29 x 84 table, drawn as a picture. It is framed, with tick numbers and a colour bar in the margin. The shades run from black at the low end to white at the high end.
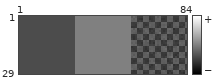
The table splits into one row of 3 panels. Panel 1,1: low, flat. Panel 1,2: middling, flat. Panel 1,3: low, checkered.
